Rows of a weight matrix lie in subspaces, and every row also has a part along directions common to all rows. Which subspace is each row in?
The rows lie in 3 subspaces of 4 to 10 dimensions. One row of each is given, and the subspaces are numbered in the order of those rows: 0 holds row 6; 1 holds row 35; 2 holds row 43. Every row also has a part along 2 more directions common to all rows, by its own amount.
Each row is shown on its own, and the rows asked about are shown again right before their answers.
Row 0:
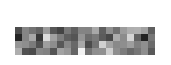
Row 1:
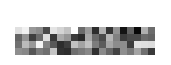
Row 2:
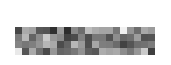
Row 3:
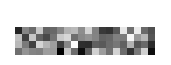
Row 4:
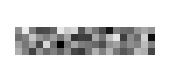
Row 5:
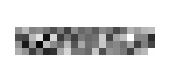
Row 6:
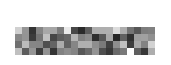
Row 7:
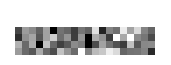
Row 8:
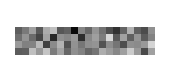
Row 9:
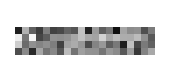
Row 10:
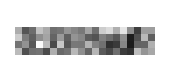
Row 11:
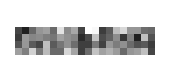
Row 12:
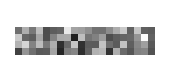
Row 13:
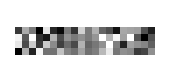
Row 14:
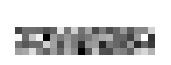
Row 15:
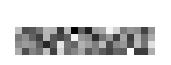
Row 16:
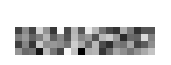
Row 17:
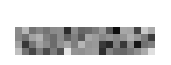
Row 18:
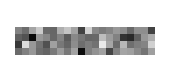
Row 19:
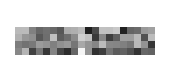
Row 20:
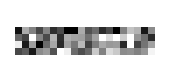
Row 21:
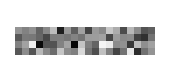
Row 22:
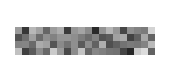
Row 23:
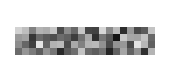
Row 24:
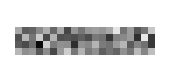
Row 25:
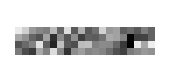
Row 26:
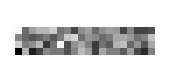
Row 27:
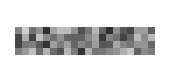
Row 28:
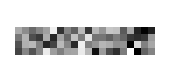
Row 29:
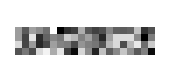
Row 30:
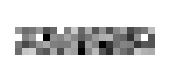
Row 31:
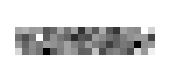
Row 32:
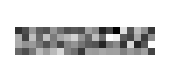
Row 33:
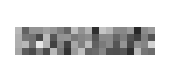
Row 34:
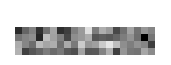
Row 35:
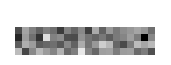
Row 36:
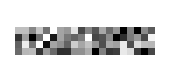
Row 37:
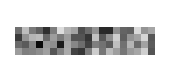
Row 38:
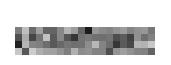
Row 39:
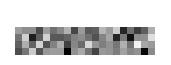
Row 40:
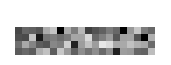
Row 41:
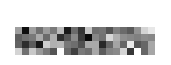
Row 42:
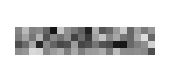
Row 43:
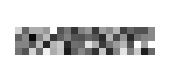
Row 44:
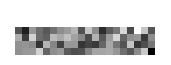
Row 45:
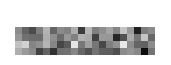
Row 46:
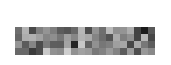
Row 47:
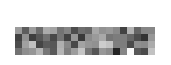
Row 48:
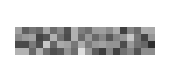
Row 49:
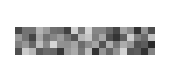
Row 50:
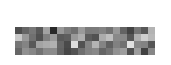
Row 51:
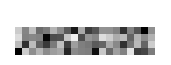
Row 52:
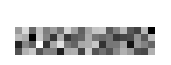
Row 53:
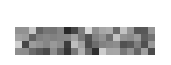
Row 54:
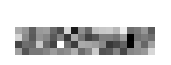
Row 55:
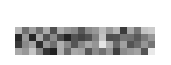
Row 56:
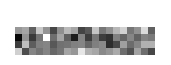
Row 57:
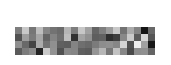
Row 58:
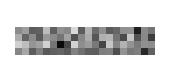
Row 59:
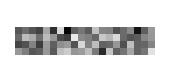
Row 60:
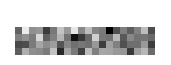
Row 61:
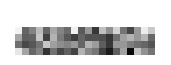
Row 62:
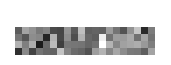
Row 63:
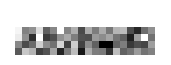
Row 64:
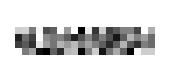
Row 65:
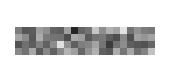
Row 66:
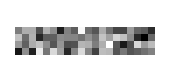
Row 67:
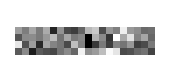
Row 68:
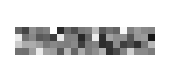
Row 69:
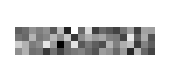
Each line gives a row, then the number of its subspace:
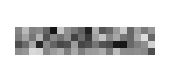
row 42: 1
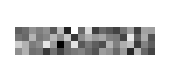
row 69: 0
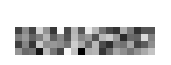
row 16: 2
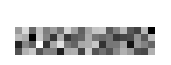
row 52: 0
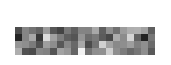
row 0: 1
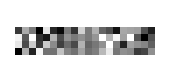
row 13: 0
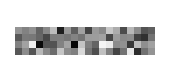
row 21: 2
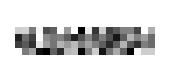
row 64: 2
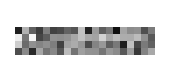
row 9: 2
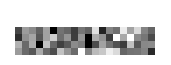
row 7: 1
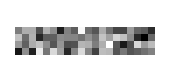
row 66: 0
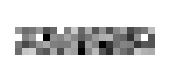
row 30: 1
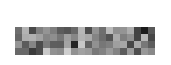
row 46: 2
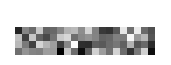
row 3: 2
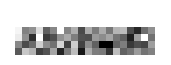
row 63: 1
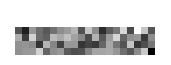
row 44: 2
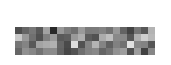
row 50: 2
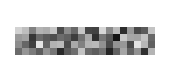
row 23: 2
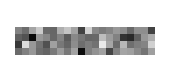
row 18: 2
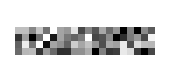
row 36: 0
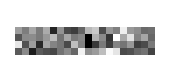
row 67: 1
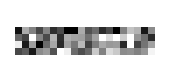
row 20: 2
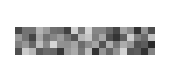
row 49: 0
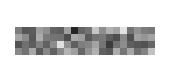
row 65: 0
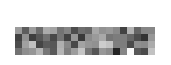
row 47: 2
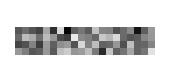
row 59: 2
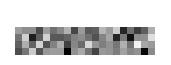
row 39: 2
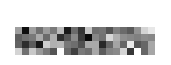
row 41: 2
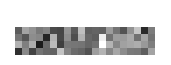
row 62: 2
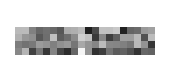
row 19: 2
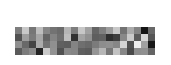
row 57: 2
